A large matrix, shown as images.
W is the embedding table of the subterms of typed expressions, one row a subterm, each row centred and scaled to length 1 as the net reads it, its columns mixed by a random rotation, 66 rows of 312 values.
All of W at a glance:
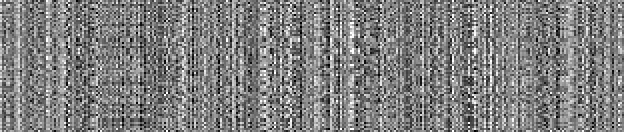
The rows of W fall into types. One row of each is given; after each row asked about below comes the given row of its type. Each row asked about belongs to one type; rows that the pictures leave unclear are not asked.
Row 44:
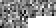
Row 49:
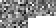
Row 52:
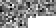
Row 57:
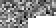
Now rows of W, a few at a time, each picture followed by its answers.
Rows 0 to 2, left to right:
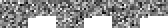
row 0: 49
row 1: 57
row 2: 52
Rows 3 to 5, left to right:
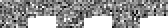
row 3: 49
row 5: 44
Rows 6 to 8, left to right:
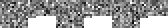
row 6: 57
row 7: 49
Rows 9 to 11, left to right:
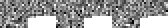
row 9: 44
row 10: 49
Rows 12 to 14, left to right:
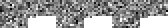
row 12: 52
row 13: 57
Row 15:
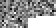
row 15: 52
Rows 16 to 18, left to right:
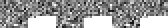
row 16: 57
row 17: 44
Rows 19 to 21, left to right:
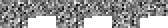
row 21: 52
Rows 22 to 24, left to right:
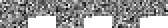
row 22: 49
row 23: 52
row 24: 44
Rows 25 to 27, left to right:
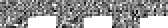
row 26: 44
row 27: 44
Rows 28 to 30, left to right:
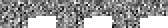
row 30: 49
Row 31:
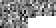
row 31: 44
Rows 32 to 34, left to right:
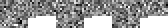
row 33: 49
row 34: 49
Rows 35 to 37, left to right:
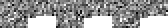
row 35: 44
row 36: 44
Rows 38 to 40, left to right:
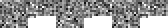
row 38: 49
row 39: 52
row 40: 49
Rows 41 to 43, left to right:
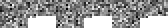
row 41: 52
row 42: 52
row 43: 57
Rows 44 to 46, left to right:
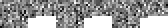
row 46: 49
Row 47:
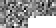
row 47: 57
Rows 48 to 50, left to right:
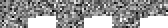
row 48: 52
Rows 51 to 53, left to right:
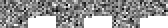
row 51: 57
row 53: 52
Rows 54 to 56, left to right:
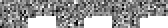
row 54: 44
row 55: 52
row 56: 52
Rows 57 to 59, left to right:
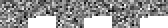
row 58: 52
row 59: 52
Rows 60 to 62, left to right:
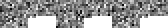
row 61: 44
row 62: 52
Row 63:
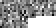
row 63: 44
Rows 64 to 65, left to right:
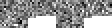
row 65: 49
